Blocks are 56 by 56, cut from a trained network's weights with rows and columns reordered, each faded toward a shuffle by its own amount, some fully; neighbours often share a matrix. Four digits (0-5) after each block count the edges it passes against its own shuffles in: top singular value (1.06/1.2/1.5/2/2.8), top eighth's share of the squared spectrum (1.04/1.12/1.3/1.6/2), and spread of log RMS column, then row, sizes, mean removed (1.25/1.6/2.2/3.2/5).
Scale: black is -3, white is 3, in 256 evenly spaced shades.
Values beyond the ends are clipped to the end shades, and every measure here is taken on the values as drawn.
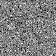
0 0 0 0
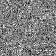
3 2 1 1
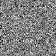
3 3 1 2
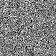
0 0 0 0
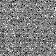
2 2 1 0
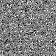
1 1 1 0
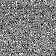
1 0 0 0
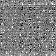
3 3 2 0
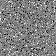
0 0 0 0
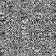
3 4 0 2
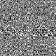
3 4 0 3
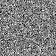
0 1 0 0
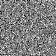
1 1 0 0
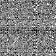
3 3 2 0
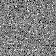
0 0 0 0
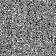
0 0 0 0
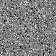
0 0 0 0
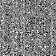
2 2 0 2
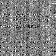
3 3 0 3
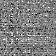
3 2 2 0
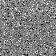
0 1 0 0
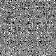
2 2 2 0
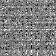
3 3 2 0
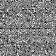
2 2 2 1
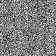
1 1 0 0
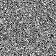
1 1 0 0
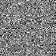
3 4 1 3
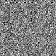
2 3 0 1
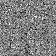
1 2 0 0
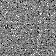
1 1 1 0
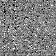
1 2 2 0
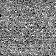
2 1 1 0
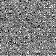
2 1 1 0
